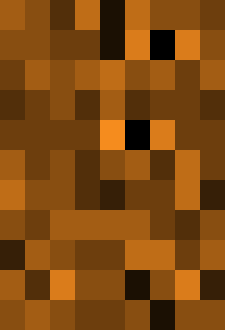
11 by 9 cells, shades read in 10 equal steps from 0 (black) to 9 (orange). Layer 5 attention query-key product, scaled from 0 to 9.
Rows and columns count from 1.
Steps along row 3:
up down up up down up down up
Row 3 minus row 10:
-2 3 -3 1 2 4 1 -4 4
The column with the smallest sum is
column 9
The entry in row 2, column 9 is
5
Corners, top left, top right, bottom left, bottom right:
6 4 5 5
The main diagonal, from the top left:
6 5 5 3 9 6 4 3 6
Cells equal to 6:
16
